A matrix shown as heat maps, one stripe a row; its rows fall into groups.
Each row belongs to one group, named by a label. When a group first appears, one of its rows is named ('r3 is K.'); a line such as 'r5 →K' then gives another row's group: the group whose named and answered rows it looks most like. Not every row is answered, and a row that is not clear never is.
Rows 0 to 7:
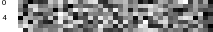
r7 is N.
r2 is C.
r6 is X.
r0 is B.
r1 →N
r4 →X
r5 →C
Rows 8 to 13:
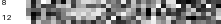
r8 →C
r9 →N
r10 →B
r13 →N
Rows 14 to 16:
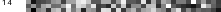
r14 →B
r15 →C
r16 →N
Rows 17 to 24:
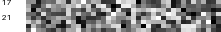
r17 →B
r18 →B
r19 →N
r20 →C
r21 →N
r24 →X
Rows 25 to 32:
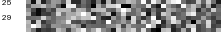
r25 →N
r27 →B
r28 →B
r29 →C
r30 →N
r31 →X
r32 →B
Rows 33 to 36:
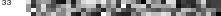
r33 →C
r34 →C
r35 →X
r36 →N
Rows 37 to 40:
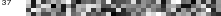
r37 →N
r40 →N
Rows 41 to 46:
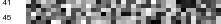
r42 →C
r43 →N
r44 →X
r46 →B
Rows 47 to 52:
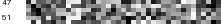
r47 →X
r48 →N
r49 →B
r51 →X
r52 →N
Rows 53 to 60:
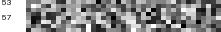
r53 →C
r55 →X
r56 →B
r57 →B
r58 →B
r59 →N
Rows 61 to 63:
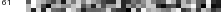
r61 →X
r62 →X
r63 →N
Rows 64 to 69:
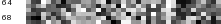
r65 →C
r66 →B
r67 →C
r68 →B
